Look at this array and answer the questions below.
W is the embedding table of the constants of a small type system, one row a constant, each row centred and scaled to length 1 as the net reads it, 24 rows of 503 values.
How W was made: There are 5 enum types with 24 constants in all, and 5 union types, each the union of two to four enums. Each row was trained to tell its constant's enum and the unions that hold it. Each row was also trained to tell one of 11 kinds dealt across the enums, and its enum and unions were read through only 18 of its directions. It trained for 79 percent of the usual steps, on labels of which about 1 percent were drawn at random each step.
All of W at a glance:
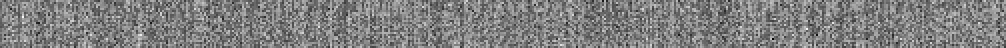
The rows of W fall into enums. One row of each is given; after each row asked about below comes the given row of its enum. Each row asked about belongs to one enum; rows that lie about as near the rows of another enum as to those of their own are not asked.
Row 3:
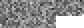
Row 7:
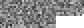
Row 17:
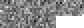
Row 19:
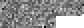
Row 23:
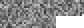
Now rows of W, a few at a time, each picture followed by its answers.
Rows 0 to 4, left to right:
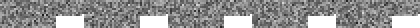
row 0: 23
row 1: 3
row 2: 3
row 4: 3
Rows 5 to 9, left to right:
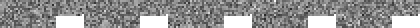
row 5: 19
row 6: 17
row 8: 19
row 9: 7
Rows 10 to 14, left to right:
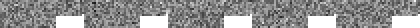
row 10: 19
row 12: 17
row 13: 23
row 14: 19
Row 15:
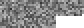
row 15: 7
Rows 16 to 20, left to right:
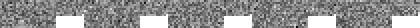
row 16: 17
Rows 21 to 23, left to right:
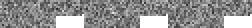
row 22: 23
